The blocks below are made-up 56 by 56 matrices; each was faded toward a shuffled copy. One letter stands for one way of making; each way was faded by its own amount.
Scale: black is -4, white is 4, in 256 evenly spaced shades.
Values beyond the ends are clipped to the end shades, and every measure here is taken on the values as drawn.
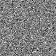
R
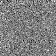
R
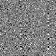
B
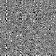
B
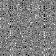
B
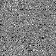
R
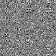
B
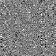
B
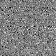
R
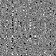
B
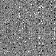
B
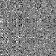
B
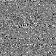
R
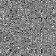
B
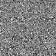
R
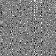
B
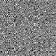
B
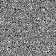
R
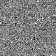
R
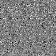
R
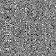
B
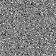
R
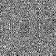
B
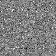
R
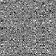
B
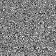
R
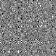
B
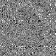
B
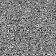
R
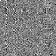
B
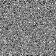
R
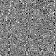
B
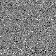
R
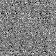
R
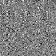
B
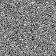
R
